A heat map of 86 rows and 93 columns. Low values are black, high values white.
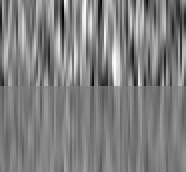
The bottom part is calmer, past a seam about 50% of the way down. A few values lie far out on both sides of the bulk. No overall slope runs across the table. The grain runs up and down. Neither half mirrors the other.
